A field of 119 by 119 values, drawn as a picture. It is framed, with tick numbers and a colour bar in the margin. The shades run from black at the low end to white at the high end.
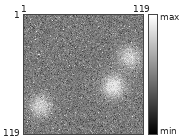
No row or column stands out. Three bumps rise from the field. The ninth with the highest average is the middle right. There are no regular stripes.
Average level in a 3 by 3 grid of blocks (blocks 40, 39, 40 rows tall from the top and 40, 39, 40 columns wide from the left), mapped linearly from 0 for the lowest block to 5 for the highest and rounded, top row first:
001 / 005 / 301
